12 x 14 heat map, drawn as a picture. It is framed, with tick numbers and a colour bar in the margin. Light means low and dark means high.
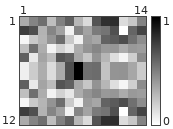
The centre is the ninth with the highest average. The top and bottom halves mirror each other. The histogram is bell-shaped. The middle right is the calmest part.
